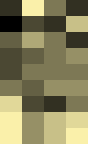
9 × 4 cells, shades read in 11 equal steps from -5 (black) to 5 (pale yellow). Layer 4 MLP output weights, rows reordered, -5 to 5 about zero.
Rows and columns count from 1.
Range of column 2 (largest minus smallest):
7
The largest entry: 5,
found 4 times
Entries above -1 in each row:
2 1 2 2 3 3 2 4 4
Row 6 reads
0 -1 1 1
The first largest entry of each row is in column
2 4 2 4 2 3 1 1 1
